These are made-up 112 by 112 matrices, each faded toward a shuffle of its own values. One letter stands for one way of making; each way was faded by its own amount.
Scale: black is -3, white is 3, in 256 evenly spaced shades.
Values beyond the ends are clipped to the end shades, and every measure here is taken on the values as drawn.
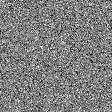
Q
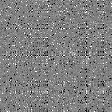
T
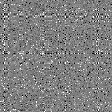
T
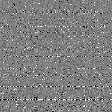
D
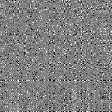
T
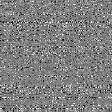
D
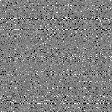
D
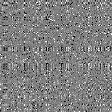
T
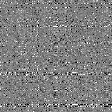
D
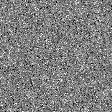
Q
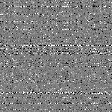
D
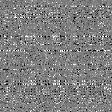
D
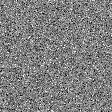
Q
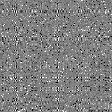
T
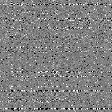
D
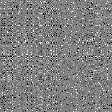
T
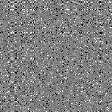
T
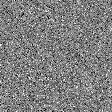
Q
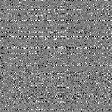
D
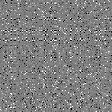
T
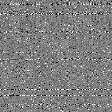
D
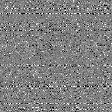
D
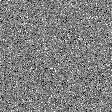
Q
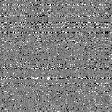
D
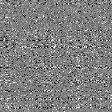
D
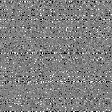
D
